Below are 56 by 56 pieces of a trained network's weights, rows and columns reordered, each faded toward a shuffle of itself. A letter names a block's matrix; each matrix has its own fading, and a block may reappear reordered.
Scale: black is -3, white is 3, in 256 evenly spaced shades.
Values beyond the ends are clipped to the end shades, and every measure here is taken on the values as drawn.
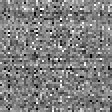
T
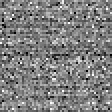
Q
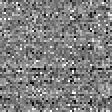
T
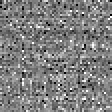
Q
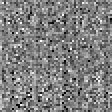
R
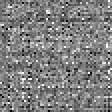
Q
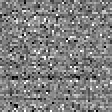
Q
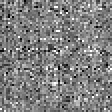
R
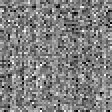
R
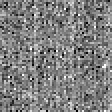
R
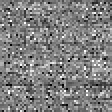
T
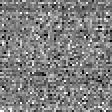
Q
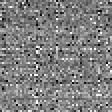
T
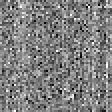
R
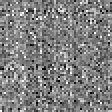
R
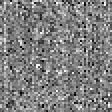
R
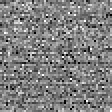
Q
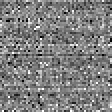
T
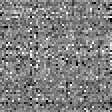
T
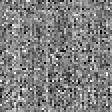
R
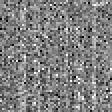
R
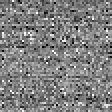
Q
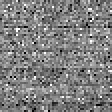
Q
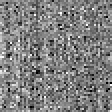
R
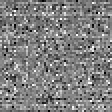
T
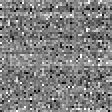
T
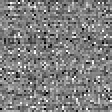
Q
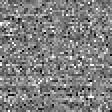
Q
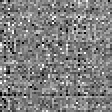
T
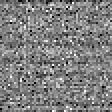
Q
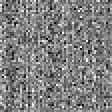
R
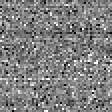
Q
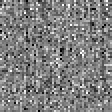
R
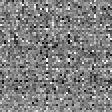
T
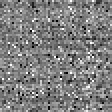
Q
